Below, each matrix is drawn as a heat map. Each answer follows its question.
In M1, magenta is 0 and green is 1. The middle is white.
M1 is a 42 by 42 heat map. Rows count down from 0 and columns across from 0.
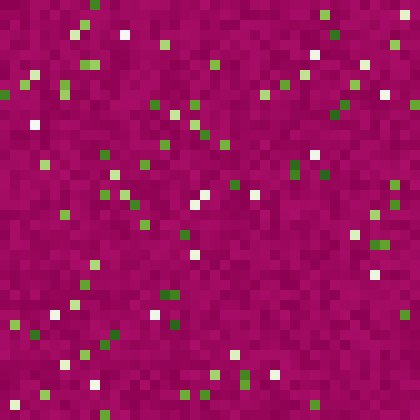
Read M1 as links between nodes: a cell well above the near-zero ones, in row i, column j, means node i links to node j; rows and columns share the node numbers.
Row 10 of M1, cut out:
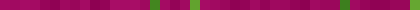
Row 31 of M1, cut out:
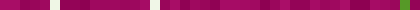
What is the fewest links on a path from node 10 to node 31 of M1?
2
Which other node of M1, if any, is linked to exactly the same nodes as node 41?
node 34
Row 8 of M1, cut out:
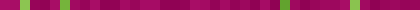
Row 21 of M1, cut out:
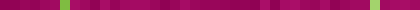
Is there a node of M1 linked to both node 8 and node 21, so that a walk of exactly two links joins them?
yes
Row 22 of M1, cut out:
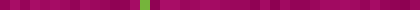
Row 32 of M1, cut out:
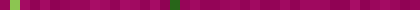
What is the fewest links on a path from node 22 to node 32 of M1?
5
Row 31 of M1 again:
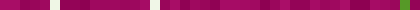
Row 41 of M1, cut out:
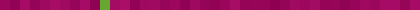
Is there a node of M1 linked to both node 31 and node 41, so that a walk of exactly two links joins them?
no
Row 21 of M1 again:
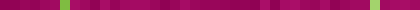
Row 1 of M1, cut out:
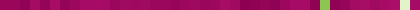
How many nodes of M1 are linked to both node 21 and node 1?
0
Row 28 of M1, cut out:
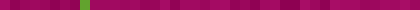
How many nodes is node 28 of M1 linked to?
1
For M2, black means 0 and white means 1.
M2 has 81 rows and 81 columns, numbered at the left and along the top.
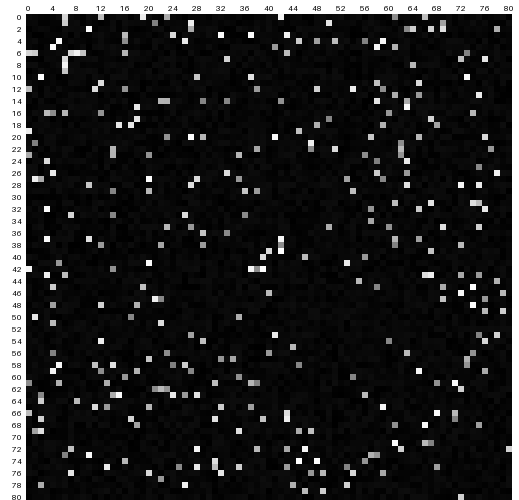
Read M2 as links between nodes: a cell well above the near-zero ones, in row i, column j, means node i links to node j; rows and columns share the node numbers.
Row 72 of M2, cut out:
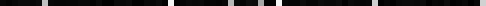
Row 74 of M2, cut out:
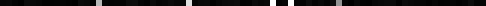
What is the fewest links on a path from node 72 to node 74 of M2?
4
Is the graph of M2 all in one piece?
no
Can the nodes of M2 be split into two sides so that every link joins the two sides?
yes
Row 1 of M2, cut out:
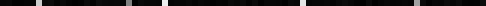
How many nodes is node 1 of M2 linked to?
5
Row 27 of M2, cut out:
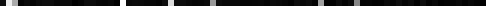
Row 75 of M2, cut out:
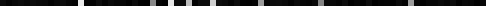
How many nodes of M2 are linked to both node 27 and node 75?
3
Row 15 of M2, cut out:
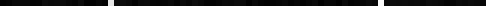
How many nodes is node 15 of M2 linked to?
2
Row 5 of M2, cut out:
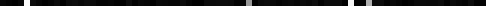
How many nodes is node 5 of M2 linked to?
4
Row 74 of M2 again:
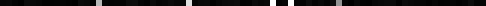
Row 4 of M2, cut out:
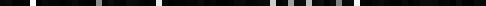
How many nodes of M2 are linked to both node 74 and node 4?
4
